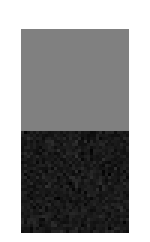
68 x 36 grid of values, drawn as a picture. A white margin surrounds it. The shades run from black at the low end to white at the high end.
The table splits into 2 rows of 1 panel. Panel 1,1: middling, flat. Panel 2,1: very low, fine-grained, faint in contrast.
